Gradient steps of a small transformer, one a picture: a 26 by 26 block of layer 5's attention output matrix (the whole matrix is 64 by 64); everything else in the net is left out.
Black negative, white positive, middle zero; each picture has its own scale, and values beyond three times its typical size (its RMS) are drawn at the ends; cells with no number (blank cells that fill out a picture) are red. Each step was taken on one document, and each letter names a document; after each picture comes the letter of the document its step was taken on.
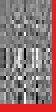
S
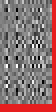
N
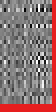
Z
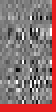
N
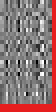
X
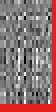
S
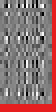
X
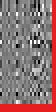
N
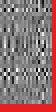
Z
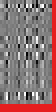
X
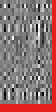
Z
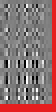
X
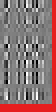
X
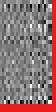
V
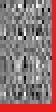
S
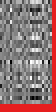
V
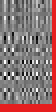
Z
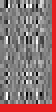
X
